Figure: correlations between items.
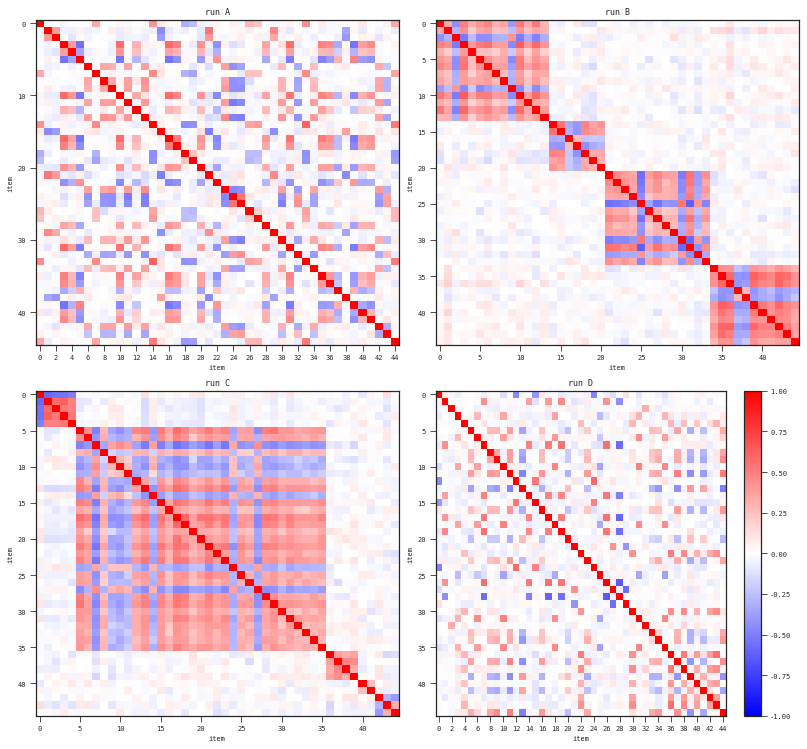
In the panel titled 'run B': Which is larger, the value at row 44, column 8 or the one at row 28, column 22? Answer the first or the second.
the second
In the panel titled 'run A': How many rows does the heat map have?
45
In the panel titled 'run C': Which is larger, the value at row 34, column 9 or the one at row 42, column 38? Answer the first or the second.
the second
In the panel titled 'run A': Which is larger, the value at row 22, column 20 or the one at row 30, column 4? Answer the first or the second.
the second
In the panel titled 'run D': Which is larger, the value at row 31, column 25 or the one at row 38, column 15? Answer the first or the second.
the second
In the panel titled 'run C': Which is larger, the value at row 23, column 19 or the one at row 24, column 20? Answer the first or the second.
the first
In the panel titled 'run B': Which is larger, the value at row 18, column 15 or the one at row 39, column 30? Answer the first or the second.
the first
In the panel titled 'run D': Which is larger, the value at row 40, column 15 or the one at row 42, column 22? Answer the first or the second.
the second
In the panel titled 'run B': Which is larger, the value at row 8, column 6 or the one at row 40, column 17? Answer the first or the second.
the first
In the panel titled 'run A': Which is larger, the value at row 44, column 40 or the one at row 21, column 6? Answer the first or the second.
the first
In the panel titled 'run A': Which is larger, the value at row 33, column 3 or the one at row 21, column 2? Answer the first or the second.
the second
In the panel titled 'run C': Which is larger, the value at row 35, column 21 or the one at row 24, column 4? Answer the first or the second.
the first
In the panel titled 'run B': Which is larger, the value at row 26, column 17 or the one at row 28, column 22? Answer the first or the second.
the second
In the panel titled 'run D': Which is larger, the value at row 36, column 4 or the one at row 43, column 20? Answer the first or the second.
the first
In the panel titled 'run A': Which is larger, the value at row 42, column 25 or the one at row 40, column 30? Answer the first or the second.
the second
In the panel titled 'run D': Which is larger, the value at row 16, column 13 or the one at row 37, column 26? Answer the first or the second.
the second
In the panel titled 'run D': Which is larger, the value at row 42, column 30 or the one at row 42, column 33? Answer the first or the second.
the first
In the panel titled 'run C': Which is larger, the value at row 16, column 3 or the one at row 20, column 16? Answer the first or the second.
the second
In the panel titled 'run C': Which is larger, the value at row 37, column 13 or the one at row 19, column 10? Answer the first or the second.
the first
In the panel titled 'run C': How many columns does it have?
45
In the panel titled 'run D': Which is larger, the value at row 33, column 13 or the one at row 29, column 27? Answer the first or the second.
the first
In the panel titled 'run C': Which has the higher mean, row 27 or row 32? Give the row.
32
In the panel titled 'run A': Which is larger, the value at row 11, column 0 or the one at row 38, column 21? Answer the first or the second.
the first
